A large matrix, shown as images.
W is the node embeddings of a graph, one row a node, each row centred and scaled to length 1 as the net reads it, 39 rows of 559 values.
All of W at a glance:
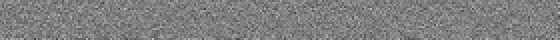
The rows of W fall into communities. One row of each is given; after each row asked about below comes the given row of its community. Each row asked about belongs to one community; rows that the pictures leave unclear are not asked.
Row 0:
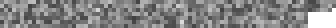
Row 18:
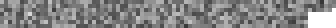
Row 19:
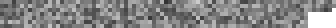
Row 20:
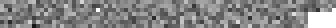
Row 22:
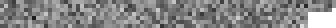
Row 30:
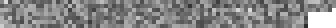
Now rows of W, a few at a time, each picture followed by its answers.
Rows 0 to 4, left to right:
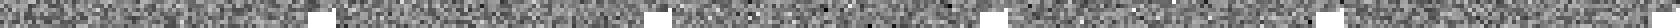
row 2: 0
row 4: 19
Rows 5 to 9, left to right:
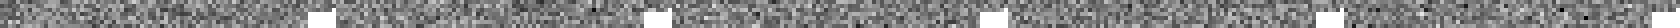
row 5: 22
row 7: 22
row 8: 30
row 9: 30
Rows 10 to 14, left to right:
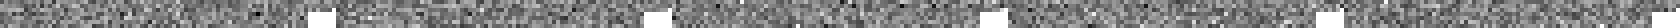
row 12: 20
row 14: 0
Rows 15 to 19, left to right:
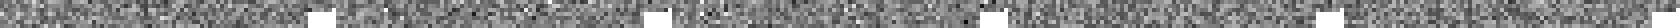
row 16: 19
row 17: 18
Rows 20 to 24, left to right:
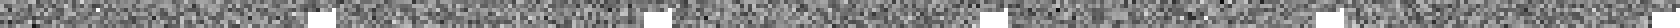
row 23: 19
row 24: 30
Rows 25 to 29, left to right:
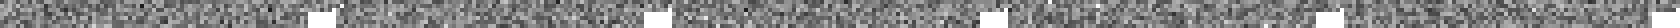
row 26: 22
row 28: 0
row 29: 19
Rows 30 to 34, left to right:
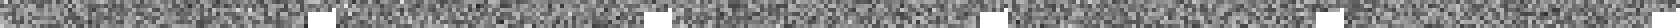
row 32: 30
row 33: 20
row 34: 22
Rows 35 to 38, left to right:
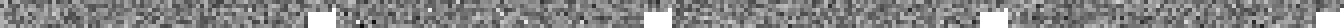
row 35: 30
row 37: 22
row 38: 0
